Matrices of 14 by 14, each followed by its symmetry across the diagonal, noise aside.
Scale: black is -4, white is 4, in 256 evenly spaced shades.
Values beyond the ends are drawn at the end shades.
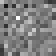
symmetric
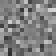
antisymmetric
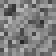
symmetric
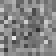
neither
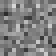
antisymmetric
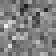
antisymmetric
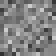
symmetric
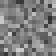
antisymmetric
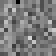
neither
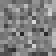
antisymmetric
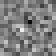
antisymmetric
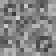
symmetric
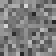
symmetric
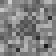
symmetric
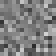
antisymmetric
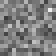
neither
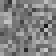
neither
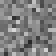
neither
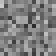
neither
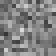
neither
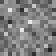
symmetric
